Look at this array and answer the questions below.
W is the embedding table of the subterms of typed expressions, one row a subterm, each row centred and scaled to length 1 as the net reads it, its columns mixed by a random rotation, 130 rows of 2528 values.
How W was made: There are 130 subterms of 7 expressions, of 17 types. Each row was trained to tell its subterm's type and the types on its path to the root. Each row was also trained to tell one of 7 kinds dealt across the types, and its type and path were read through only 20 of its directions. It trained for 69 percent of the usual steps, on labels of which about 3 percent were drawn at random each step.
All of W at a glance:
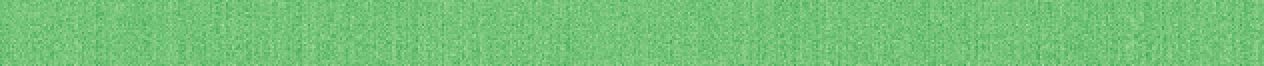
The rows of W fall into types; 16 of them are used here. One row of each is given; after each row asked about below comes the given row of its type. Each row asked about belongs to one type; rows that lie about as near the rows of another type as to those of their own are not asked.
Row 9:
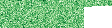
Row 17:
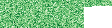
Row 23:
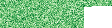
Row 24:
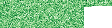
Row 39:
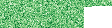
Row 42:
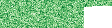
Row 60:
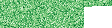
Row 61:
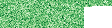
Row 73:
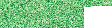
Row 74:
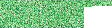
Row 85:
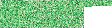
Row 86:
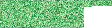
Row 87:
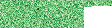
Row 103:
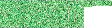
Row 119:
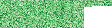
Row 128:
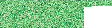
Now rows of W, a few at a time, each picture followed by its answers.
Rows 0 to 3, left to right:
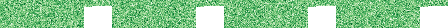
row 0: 61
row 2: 17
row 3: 24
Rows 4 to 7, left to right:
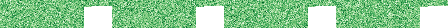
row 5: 42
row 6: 61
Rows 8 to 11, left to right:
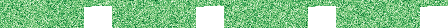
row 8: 73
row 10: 61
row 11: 23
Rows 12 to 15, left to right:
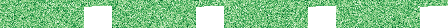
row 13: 24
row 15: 128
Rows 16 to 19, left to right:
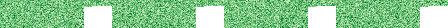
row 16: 128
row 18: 74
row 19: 9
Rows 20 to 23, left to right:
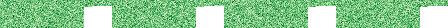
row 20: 39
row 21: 103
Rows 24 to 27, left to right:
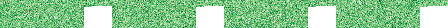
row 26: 24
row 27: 128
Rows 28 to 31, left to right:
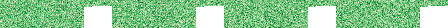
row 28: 103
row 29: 9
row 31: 119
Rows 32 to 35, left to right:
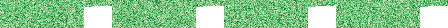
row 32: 103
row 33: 23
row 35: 74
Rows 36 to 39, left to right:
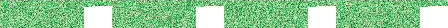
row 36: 39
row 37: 74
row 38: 73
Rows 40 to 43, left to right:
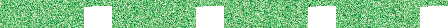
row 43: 103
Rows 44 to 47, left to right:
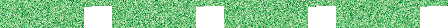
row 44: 73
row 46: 42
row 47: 86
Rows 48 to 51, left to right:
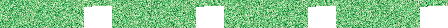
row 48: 17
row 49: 60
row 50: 60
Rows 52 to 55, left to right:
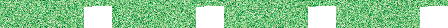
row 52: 9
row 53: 61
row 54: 128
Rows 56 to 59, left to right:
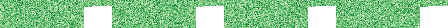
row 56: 23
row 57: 24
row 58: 128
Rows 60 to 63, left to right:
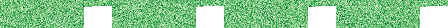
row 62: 119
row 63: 39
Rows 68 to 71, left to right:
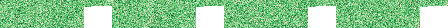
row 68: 86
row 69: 85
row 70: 74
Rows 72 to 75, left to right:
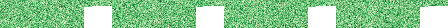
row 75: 39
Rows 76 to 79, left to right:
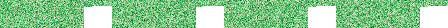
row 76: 73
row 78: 74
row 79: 119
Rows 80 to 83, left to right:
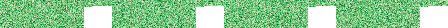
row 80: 103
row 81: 17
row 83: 103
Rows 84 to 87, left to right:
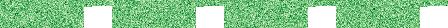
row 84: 128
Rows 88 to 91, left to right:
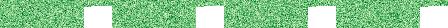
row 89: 103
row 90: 74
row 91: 9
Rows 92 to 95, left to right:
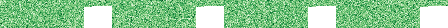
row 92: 9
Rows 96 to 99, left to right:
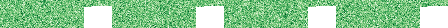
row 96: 23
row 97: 73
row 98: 24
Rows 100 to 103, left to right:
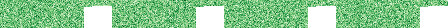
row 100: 17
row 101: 119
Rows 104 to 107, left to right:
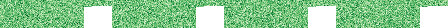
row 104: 23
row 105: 74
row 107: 85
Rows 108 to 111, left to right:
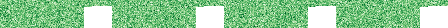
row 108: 61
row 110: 86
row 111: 9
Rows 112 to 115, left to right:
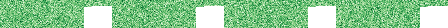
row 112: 23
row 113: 17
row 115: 60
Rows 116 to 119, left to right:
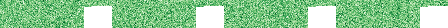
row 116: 128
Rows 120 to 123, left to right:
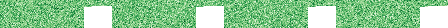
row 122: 85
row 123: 24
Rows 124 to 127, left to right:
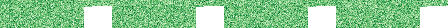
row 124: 17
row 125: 119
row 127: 24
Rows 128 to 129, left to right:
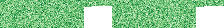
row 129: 73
